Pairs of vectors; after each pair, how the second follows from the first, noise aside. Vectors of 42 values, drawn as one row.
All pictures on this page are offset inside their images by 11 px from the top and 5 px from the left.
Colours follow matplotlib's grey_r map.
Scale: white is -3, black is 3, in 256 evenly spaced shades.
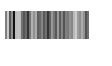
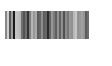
copied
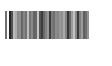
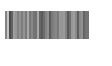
shrunk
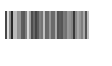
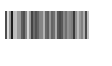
copied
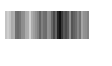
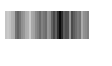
copied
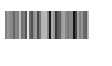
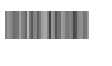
shrunk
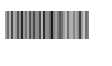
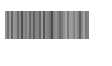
shrunk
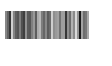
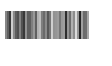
copied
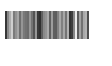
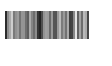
copied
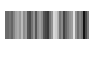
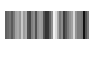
copied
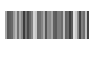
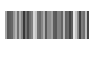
copied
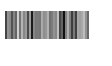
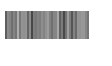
shrunk
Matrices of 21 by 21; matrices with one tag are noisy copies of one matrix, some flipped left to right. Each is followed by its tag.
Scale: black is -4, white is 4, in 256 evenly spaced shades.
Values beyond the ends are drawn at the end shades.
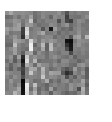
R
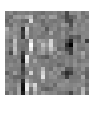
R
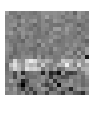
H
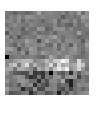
H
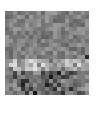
H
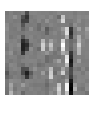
R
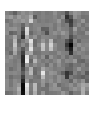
R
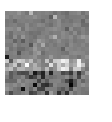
H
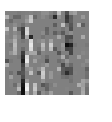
R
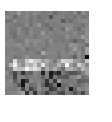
H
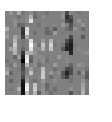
R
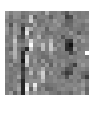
R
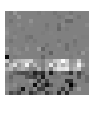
H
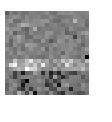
H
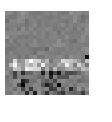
H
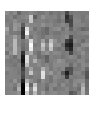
R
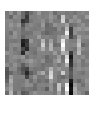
R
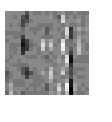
R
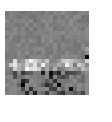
H
